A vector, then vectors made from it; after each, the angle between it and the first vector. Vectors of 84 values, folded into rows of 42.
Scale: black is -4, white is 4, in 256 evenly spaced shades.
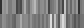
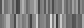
partly aligned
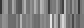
nearly parallel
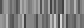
partly aligned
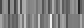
partly aligned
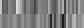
nearly opposite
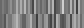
partly opposed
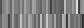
partly aligned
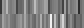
nearly parallel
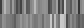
nearly parallel
